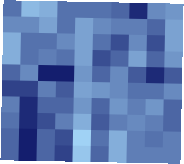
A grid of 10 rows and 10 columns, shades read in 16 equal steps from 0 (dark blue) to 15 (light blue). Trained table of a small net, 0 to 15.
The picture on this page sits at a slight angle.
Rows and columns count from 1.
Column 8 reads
1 8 9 11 5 7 8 9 8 8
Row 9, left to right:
6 0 6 4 15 7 12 8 7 8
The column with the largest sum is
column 5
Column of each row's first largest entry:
2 3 1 1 5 5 5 5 5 5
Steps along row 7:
down up same up down up down up down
